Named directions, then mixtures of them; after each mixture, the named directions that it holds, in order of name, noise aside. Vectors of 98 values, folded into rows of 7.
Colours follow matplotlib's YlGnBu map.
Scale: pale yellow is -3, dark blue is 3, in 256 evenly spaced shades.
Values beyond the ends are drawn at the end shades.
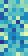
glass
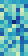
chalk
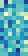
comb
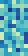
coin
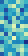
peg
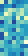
coin, comb, peg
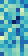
chalk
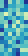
comb, peg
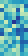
chalk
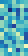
coin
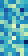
peg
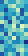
peg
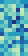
chalk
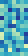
coin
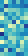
coin, glass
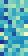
comb, glass, peg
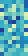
chalk, comb, peg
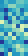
peg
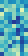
chalk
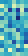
chalk, coin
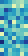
coin, glass, peg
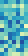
chalk, coin, glass
